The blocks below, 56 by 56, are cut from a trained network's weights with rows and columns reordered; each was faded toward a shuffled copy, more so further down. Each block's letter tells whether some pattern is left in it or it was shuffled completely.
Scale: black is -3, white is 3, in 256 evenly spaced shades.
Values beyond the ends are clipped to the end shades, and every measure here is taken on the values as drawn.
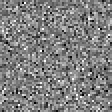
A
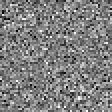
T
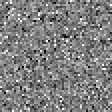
A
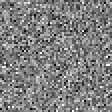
A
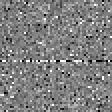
T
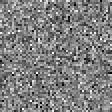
T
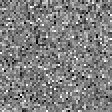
A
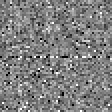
T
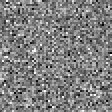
T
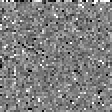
T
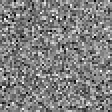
T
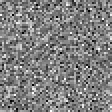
T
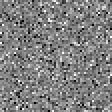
A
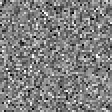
A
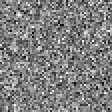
A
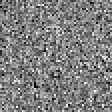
A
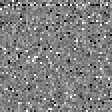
T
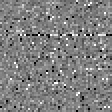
T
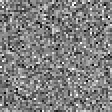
A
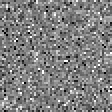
T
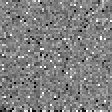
T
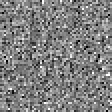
T
